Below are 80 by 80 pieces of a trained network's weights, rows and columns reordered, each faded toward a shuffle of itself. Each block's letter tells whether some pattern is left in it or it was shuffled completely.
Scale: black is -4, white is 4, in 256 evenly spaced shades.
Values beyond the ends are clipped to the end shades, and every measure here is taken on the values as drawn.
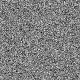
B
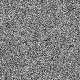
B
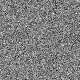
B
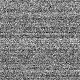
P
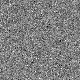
B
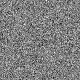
B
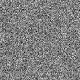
P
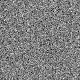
B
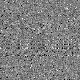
P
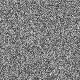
B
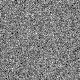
B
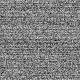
P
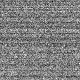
P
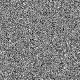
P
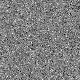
B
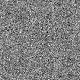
P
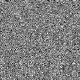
P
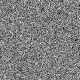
B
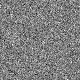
B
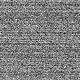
P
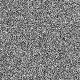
B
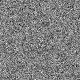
B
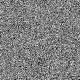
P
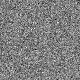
B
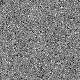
B
